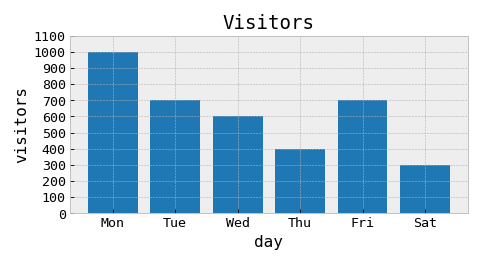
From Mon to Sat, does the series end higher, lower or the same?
lower
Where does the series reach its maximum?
Mon
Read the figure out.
Title: Visitors
x-axis: day, ticks Mon Tue Wed Thu Fri Sat
y-axis: visitors, ticks 0 100 200 300 400 500 600 700 800 900 1000 1100
Values:
1000 700 600 400 700 300
